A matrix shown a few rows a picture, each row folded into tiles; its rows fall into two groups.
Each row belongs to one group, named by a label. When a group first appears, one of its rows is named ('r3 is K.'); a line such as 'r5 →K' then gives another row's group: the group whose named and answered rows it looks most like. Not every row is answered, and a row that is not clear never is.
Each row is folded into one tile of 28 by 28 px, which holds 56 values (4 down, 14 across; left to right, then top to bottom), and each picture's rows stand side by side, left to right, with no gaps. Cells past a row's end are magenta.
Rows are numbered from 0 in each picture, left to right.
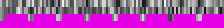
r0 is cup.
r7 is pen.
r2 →pen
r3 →pen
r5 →pen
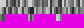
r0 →cup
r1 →cup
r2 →pen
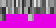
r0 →cup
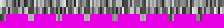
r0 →cup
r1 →pen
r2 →cup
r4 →cup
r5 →pen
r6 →cup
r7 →cup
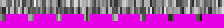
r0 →cup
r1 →pen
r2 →pen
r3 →cup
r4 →pen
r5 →cup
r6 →cup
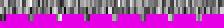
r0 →cup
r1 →cup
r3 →cup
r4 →pen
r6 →pen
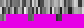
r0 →cup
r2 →cup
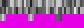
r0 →pen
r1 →pen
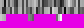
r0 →pen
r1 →cup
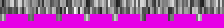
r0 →pen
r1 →cup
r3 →pen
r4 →pen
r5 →cup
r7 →pen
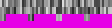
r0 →cup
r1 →cup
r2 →pen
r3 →cup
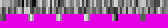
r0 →cup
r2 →pen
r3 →pen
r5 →cup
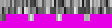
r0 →cup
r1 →pen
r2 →pen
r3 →pen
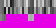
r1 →pen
